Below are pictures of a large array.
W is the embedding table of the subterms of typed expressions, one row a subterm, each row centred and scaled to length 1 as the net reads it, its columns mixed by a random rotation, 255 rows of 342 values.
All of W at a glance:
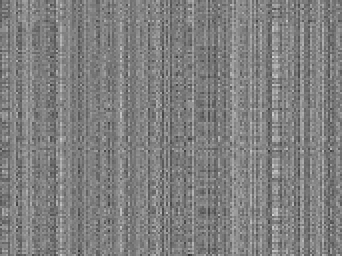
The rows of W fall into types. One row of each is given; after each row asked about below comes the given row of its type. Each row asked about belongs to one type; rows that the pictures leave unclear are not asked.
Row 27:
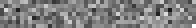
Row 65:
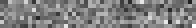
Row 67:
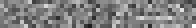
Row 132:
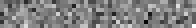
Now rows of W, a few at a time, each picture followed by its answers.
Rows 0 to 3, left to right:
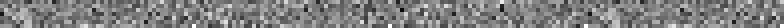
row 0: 132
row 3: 132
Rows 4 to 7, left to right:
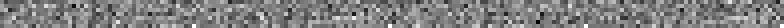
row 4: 67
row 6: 132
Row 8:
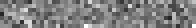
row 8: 132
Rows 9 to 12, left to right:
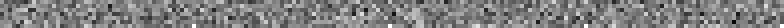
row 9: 132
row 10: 27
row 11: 132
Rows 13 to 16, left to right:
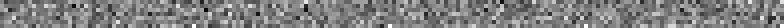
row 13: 67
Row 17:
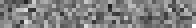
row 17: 132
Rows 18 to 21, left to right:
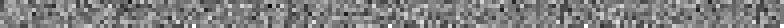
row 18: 65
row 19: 67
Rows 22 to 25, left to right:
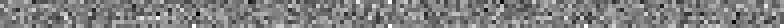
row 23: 27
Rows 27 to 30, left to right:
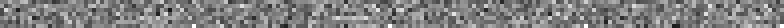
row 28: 67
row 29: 27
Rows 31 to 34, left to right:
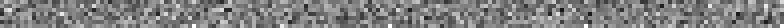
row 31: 27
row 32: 132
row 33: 27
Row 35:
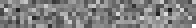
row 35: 27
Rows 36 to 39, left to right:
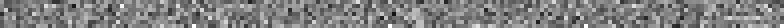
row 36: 27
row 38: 132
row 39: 67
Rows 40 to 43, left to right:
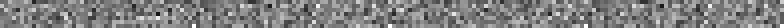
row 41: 27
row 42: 27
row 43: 27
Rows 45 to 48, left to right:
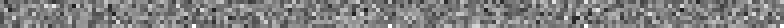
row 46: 27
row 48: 27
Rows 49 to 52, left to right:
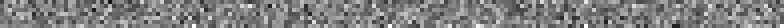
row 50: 132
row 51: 65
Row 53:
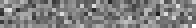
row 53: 27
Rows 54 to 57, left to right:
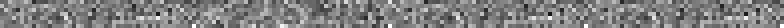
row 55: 65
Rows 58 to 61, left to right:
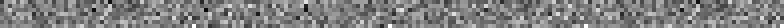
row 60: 27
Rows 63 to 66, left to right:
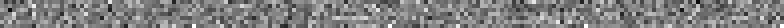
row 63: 67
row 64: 67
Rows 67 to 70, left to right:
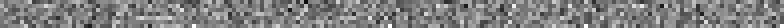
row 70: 132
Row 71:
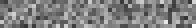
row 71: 65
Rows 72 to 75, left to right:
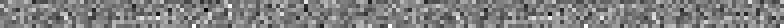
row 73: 67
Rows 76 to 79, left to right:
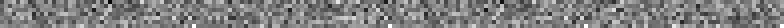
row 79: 132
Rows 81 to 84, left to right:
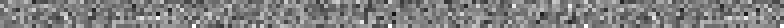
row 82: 65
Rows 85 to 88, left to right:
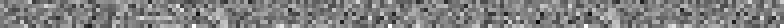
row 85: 67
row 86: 132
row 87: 132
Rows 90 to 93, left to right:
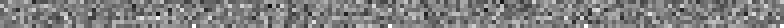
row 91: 67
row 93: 27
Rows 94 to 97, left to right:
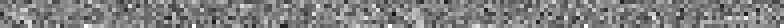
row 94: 132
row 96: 132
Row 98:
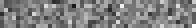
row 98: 27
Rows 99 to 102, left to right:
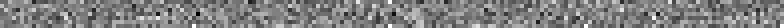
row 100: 27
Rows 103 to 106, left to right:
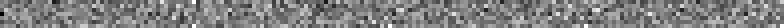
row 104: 65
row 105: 27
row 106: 27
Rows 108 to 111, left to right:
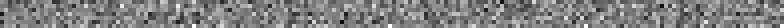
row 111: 67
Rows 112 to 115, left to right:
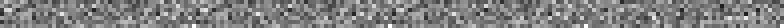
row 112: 27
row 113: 27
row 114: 27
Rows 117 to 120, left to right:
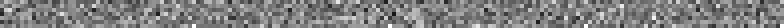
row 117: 27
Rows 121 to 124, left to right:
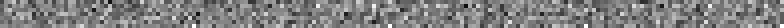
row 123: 67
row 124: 27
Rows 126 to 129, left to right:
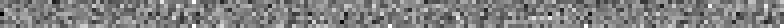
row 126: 27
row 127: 132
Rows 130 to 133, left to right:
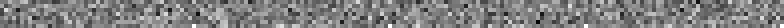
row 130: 27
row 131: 132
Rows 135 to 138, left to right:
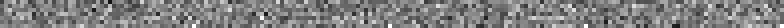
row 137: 67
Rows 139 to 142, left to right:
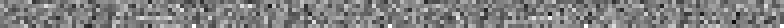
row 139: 67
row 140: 132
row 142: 132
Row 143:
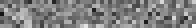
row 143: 132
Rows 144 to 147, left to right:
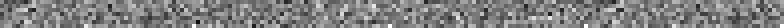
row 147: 132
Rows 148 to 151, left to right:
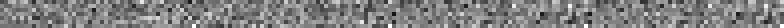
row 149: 65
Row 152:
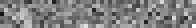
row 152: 132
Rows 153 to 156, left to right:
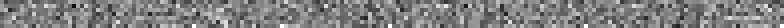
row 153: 67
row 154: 132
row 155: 132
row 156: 67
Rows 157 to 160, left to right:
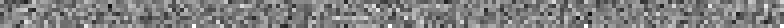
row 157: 132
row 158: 67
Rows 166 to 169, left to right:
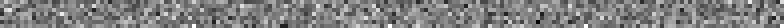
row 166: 27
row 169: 65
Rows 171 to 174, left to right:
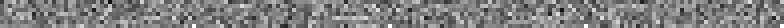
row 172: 67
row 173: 27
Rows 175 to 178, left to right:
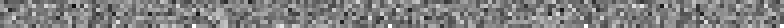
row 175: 67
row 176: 132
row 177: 27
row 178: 132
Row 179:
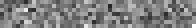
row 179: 132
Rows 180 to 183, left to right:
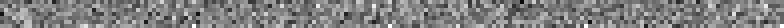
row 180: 132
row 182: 65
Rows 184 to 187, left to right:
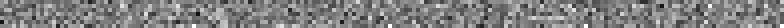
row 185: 132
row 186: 67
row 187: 27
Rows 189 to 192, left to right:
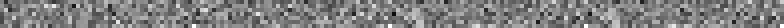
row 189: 132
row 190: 27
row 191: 132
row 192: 132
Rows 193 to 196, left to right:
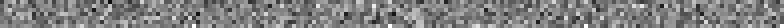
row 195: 132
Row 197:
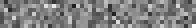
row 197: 132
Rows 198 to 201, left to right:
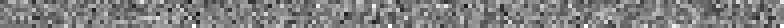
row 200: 132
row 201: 65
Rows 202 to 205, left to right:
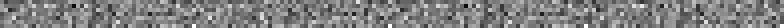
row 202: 67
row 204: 67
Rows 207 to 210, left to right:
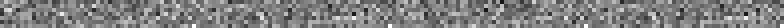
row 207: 27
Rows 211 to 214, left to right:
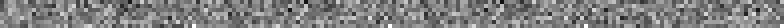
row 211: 65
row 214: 27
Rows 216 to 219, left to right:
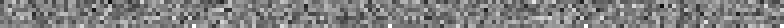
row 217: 132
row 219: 67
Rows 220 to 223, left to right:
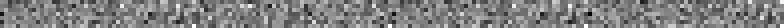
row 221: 132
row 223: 27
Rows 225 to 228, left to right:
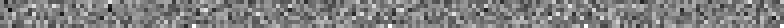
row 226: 27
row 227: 27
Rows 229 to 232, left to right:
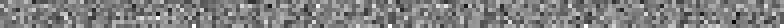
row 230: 27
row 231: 132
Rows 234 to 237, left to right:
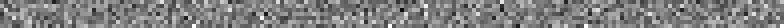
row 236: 67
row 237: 27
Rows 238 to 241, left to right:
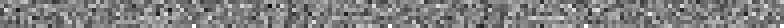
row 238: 27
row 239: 67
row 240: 67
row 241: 27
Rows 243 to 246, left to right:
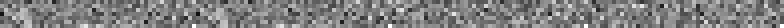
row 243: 132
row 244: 132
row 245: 27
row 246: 132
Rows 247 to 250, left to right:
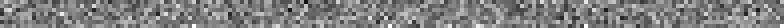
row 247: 27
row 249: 65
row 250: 27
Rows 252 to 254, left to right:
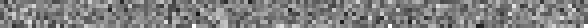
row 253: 132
